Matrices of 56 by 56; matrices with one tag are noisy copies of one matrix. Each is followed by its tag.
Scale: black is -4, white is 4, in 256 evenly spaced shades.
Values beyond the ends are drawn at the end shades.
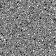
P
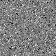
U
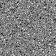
P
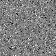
U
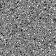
P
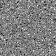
P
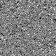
P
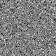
P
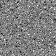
P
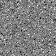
P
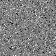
U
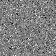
U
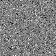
U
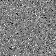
U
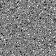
P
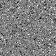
P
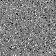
U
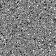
P
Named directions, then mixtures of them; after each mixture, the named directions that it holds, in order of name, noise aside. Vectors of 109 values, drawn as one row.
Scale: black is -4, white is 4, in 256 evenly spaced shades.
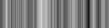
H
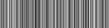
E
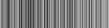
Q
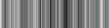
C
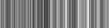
C, H, Q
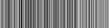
Q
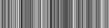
C, H, Q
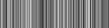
H, Q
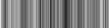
C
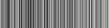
Q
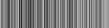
Q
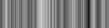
H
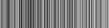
Q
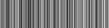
Q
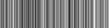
E, Q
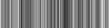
C, H, Q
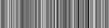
C, E, H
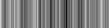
C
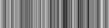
C, H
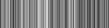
E, H, Q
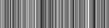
E, H, Q
